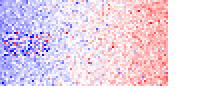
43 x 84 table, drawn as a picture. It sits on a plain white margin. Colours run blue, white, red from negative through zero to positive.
Roughest part: middle left. Odd patch: rougher, in the middle left. Stripes: none. Slope: up to the right.
